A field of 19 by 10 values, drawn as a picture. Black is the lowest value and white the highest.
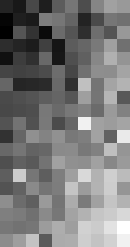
Histogram: bell-shaped. Ninth with the lowest average: top left. Slope: up to the bottom right. Mirror symmetry: none. Average level on the scale: 50%.
